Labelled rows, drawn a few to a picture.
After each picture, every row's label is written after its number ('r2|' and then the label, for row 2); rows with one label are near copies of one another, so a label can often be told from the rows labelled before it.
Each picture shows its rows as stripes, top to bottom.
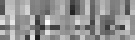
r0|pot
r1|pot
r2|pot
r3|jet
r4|jet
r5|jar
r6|jet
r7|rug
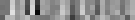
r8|rug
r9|rug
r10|rug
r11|pot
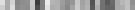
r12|jet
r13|jet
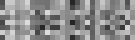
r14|pot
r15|pot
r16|jet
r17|jar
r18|pot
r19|jar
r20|jet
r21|pot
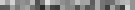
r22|jet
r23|jar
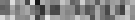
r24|rug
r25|jar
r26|jar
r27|jet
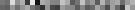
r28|rug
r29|jar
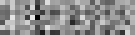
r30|jet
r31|rug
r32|jar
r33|rug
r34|pot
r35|jet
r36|jar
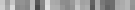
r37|jet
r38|jet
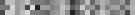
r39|pot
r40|rug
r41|pot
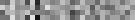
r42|rug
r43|jet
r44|pot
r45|rug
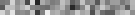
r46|rug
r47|pot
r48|jet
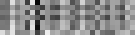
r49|rug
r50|jar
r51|rug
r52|jar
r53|rug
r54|rug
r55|jet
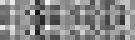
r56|jet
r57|jar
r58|rug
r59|jar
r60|jar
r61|jet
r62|rug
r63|jar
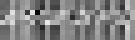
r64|jar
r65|jar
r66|rug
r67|pot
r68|jet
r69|jar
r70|jar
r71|jar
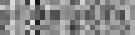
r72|rug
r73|jet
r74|jar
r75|jar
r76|rug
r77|pot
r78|rug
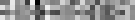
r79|rug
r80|jet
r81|jar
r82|jet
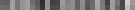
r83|jar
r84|jar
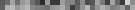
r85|jar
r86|pot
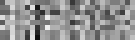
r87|pot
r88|rug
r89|jar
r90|jet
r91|pot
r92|jet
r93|rug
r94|rug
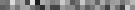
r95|rug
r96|jar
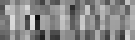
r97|jar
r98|pot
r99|pot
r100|rug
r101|rug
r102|rug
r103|jar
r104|jar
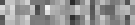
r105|pot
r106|jet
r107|jet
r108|pot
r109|pot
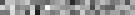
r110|pot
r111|jet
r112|rug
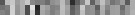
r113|pot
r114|rug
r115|rug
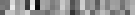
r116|rug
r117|rug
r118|pot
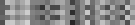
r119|pot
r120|jar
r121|pot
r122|jar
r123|pot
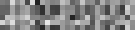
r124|rug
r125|jar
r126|jar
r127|pot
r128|jet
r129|jar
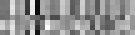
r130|rug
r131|rug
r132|rug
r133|jar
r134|jet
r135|jet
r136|rug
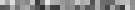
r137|jet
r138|jar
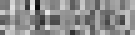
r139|rug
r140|rug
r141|jet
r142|jar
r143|jar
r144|jet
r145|pot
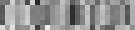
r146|rug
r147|pot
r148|pot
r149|pot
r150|pot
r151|jet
